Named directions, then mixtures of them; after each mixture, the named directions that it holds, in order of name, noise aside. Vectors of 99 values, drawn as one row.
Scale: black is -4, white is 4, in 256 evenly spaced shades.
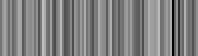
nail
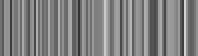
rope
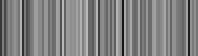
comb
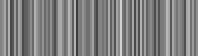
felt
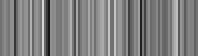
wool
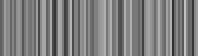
nail, rope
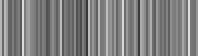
comb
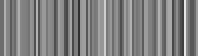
nail, rope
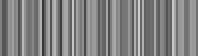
felt, nail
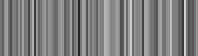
nail, rope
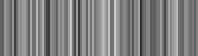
rope, wool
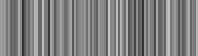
felt, nail, wool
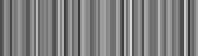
comb, nail, rope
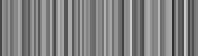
comb, nail, rope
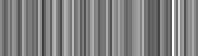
nail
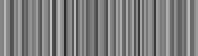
felt, nail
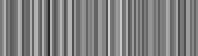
felt, nail, wool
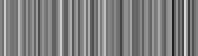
nail, rope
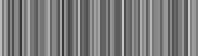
comb, rope, wool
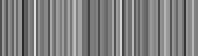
comb, felt, rope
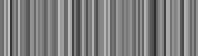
felt, rope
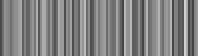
comb, nail, rope
